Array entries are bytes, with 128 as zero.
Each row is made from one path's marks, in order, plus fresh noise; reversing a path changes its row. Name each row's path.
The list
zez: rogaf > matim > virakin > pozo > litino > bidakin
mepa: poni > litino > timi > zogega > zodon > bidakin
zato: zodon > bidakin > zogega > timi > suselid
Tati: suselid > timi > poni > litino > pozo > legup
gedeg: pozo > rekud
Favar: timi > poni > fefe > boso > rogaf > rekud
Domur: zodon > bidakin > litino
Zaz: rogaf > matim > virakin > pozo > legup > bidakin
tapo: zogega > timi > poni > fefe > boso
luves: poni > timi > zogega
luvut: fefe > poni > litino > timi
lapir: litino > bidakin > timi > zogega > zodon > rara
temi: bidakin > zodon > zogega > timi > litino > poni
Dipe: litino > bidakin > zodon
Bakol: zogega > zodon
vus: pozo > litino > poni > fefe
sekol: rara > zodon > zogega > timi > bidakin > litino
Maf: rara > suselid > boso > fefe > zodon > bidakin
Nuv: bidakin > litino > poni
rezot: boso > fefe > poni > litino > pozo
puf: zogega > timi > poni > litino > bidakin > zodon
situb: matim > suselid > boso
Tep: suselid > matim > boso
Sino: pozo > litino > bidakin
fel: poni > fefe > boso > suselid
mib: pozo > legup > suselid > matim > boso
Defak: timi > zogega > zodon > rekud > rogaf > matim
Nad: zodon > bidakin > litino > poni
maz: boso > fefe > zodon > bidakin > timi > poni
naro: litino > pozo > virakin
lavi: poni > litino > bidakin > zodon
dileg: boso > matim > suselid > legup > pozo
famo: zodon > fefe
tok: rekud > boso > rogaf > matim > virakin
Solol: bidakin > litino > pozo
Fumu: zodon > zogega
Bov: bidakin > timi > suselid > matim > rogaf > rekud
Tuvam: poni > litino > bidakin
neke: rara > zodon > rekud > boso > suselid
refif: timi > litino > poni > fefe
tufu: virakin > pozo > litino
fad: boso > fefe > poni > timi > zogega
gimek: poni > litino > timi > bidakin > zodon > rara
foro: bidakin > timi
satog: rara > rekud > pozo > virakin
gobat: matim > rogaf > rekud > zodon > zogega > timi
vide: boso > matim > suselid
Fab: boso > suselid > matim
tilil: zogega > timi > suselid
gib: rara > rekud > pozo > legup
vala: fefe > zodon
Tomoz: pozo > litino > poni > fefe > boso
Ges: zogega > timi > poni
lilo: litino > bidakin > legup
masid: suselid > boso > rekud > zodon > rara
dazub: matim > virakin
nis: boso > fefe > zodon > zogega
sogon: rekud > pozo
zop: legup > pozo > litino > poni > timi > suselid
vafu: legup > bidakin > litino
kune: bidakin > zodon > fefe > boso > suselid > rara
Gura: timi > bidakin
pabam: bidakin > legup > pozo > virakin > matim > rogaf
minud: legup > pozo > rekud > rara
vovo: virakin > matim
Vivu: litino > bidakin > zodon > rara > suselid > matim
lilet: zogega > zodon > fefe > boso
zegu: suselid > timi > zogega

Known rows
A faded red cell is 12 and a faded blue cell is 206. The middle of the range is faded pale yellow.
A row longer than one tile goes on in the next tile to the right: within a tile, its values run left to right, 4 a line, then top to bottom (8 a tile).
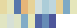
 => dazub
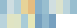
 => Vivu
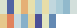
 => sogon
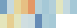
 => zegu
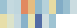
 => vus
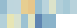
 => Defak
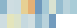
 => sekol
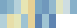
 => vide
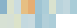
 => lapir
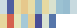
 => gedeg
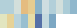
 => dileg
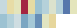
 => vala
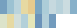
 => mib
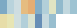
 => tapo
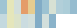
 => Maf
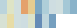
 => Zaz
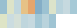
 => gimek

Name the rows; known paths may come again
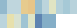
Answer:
Defak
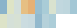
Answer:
lapir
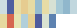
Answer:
gedeg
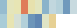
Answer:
Bakol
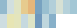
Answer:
zato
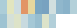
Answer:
Dipe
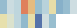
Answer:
vus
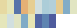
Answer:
dazub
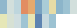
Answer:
refif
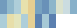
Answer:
vide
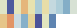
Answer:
sogon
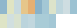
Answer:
gimek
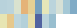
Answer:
gib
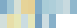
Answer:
neke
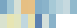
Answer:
fel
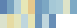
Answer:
situb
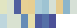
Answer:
vovo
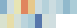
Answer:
nis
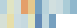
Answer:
Zaz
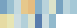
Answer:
Tomoz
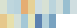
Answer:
satog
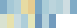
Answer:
mib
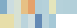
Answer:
fad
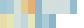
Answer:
minud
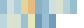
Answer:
Vivu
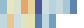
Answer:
lilo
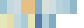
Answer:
Tati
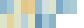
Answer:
Favar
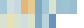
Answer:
zez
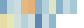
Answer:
tapo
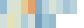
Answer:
gobat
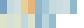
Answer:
kune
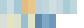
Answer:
tok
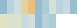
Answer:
masid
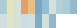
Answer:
Maf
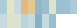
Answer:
puf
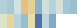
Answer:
dileg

